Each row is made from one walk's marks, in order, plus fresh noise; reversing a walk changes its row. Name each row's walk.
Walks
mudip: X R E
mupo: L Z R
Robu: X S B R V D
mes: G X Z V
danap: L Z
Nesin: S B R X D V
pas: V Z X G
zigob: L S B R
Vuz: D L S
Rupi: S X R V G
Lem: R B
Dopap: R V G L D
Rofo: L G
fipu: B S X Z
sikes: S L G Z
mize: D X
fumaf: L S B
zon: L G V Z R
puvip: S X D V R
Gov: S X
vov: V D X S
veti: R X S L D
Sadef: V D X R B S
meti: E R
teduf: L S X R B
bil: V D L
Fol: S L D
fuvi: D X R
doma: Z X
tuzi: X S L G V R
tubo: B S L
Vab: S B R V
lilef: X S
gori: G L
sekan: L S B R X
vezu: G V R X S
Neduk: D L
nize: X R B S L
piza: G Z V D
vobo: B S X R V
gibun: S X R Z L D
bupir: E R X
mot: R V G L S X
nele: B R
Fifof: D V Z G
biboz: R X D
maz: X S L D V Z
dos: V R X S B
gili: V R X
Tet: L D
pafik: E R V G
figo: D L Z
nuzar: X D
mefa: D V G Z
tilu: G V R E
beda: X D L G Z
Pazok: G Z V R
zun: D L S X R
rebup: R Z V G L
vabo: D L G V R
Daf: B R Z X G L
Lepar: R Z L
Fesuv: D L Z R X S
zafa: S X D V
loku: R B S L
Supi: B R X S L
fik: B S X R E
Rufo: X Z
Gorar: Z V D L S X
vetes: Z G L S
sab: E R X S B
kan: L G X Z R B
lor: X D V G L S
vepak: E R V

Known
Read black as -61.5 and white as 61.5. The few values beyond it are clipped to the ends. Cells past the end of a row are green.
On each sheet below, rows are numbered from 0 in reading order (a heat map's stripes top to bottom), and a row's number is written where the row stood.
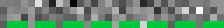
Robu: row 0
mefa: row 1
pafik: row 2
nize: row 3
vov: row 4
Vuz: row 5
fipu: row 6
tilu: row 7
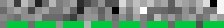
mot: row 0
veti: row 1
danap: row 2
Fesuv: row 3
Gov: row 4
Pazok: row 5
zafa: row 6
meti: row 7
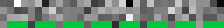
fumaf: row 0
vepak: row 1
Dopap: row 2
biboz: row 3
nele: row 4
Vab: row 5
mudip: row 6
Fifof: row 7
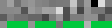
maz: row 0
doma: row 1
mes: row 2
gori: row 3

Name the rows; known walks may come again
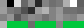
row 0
gori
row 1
Supi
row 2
kan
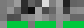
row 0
danap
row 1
Fol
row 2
bil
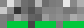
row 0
mupo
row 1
Vab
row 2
puvip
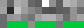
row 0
dos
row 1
fumaf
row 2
zafa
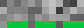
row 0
zun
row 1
sab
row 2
biboz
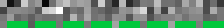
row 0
loku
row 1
gili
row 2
Pazok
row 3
piza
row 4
mize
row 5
mes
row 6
vezu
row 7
pas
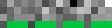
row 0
Nesin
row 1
vobo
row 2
pafik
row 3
Lem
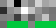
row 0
bupir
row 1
tuzi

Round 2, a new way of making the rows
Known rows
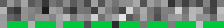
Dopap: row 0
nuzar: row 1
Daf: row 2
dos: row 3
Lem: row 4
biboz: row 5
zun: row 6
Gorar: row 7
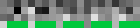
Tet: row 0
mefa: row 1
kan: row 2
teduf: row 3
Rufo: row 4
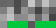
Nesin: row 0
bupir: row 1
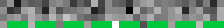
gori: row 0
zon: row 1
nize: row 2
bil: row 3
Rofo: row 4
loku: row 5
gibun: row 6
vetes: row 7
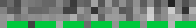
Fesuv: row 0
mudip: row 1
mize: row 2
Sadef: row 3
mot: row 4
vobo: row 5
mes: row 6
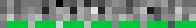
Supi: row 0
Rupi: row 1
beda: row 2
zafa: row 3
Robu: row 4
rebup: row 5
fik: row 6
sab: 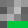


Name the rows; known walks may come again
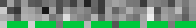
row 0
pas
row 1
danap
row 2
teduf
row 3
lor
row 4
loku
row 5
fipu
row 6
veti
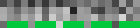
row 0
fuvi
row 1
tuzi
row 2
sikes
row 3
Daf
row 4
dos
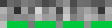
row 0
figo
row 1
zigob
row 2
tubo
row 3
mupo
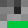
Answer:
nuzar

